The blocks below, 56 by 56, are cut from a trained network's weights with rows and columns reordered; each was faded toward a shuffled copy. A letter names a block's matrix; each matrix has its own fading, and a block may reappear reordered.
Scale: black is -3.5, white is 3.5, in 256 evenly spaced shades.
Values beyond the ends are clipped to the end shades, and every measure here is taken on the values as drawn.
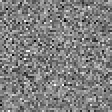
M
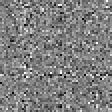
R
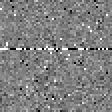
R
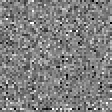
R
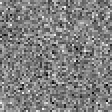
M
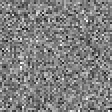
M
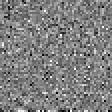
R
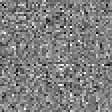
R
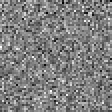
M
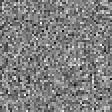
M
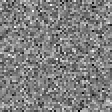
M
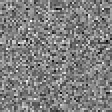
M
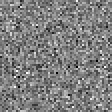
M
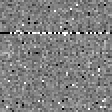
R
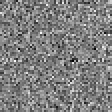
M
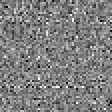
R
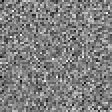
M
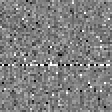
R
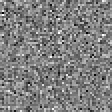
M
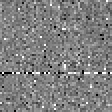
R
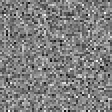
M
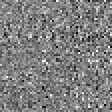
R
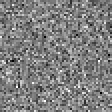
M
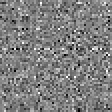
R
